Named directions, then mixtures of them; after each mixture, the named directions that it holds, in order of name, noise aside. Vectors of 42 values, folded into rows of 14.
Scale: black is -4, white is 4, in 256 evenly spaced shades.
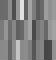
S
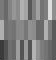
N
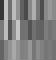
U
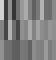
U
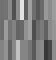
S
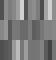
N, S, U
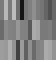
N, S, U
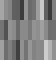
N, S, U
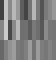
U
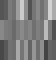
N, S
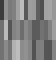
S, U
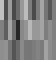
U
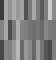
N, S, U
